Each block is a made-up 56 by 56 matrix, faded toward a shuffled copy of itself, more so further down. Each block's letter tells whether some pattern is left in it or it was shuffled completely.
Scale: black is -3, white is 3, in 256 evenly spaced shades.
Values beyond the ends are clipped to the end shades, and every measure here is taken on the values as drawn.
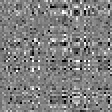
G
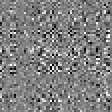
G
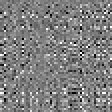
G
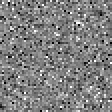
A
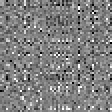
G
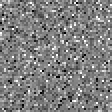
A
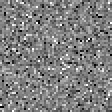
A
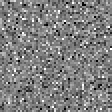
A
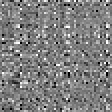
G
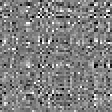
G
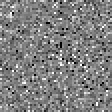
A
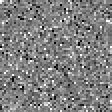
A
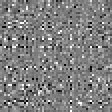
G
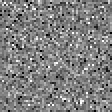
A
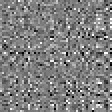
G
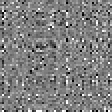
G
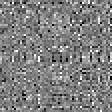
G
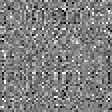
G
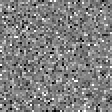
A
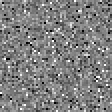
A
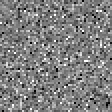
A
